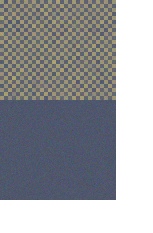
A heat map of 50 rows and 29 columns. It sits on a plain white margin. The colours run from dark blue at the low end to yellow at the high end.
It is made of 2 by 1 panels. Panel 1,1: middling, checkered, strong in contrast. Panel 2,1: low, flat.
